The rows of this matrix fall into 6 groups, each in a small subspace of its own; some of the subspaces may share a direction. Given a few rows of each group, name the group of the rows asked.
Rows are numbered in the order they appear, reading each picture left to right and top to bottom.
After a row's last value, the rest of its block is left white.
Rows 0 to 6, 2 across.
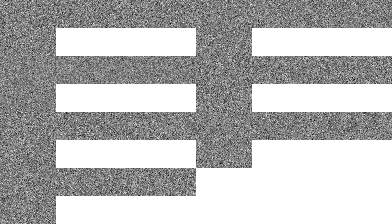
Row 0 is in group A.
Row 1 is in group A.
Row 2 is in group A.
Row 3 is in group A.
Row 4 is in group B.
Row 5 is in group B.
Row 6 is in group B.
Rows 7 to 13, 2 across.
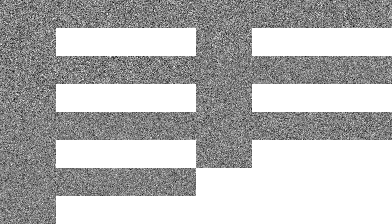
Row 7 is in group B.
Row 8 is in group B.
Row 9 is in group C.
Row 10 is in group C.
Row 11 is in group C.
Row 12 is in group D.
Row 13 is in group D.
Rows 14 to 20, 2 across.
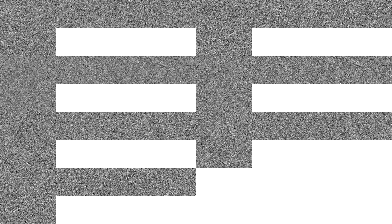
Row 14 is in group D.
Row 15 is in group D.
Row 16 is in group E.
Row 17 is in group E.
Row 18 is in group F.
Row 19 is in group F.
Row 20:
C
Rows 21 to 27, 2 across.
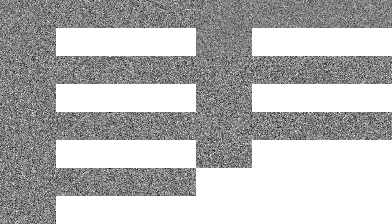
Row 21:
E
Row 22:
D
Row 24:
C
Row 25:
A
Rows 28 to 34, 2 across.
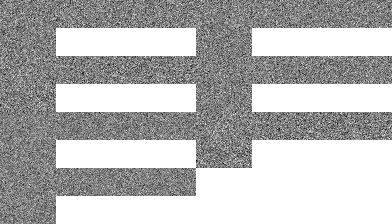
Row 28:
B
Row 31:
C
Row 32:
E
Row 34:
A
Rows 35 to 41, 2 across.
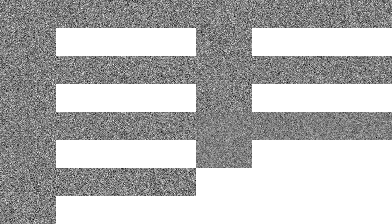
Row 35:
C
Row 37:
F
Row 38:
F
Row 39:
F
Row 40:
E
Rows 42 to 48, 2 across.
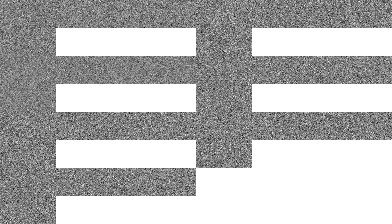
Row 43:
F
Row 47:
C
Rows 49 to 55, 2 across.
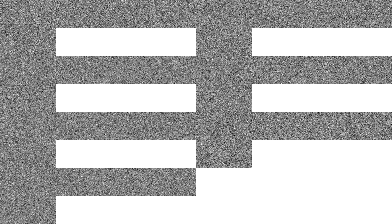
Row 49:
F
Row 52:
C
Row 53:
D
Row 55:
C
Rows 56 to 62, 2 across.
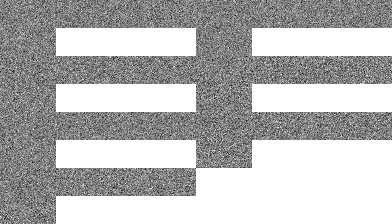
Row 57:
B
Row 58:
C
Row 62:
F
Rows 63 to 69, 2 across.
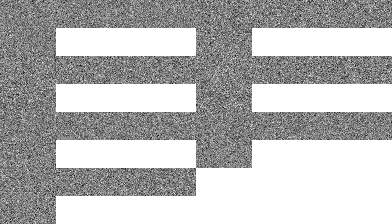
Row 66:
F
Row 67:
C
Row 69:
F
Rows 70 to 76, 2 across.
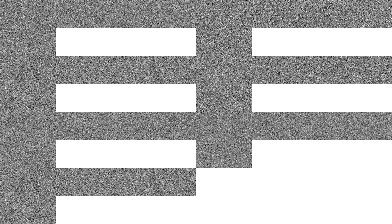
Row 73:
F
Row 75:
A
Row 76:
F
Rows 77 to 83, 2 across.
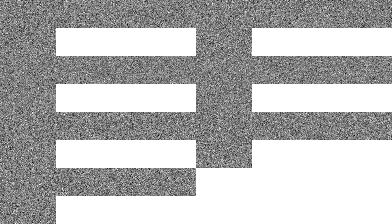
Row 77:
B
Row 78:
C
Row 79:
A
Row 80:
D
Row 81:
A
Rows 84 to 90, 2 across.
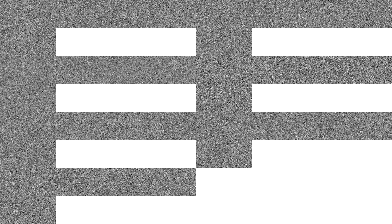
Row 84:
B
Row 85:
C
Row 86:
D
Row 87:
C
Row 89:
B
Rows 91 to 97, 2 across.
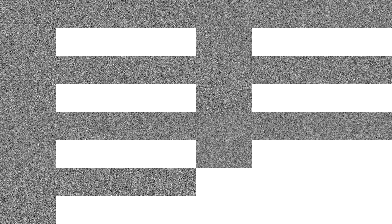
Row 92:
A
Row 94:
C
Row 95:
A
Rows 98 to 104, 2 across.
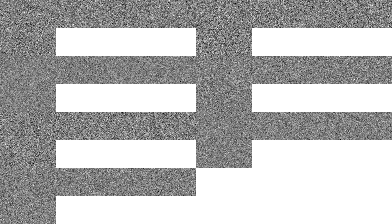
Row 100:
E
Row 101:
A
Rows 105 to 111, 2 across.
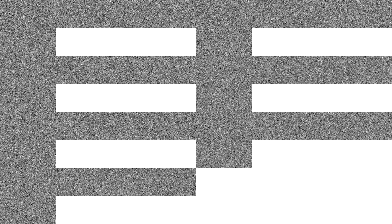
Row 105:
C
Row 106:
D
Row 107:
C
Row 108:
B
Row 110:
C
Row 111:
C
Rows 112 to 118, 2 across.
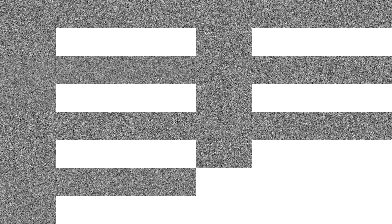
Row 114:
A
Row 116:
A
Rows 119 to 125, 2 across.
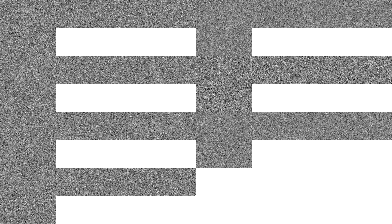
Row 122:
D
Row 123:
B
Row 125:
C
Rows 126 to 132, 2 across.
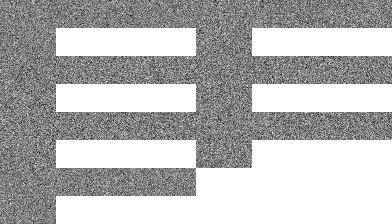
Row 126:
A
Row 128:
F
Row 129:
C
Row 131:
C
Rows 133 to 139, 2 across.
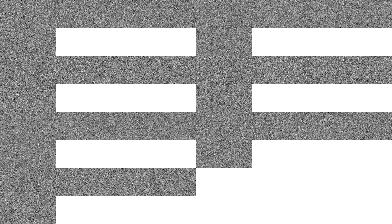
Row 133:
C
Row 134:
E
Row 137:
A
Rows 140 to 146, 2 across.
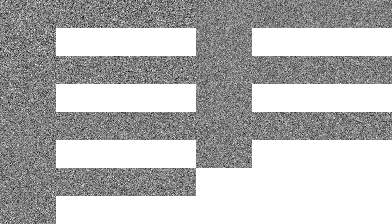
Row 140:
F
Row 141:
E
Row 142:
D
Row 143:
E
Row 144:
F
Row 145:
E
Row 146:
F
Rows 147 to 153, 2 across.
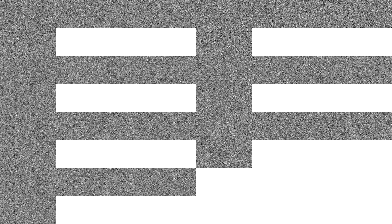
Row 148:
C
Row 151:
A
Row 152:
F
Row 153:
A
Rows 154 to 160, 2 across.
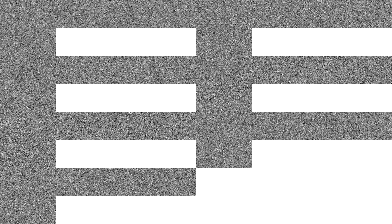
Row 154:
A
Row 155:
F
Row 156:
F
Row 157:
C
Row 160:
C
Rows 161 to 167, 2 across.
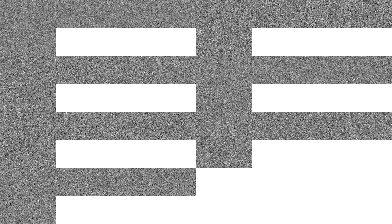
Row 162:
B
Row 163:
A
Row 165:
B
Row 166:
F
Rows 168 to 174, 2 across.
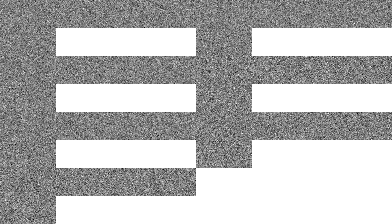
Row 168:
E
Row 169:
A
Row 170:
A
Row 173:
D
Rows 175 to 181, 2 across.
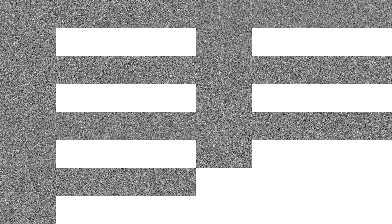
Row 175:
C
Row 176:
D
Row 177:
C
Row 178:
C
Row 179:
D
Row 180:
F
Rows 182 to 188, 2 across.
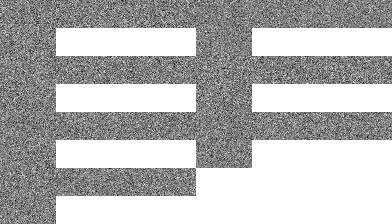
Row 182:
F
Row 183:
A
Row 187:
E
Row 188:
A
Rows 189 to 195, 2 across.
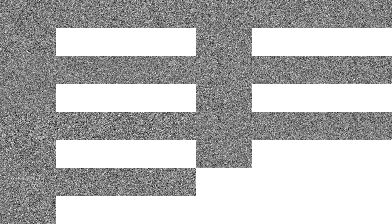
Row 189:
F
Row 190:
C
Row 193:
A
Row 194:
A
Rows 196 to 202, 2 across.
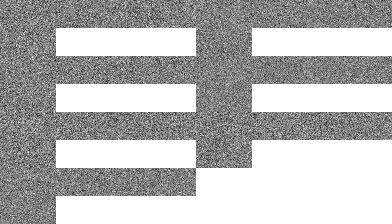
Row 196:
B
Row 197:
D
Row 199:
E
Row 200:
D
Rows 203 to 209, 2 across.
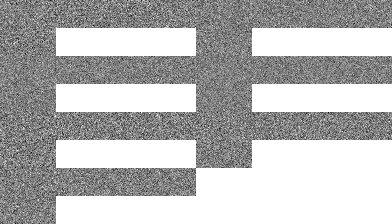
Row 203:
C
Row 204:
D
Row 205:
A
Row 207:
A
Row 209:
A
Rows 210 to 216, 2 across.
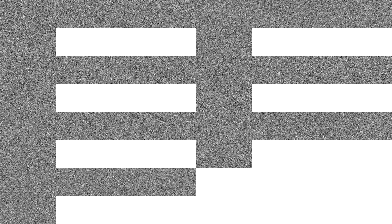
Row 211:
D
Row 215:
B
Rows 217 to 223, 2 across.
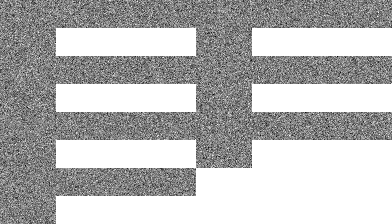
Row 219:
F
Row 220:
A
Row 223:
D
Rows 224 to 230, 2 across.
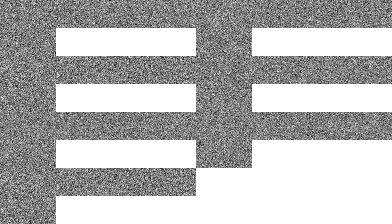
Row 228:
B
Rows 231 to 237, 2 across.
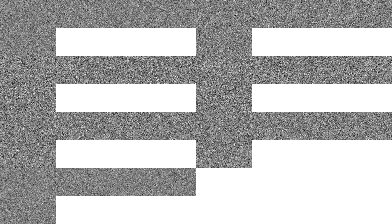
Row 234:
D
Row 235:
A
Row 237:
D
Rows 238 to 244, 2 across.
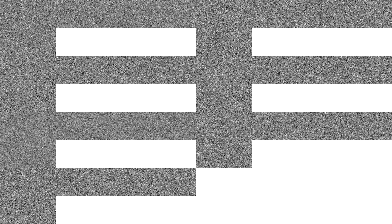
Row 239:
B
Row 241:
F
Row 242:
D
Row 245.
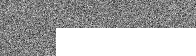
